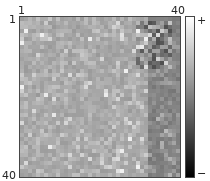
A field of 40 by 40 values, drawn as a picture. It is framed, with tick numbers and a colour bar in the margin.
The top right is the roughest part. The left part is higher, up to a seam about 80% of the way across. No regular stripes run through it. An odd patch, rougher than its surroundings, sits in the top right.
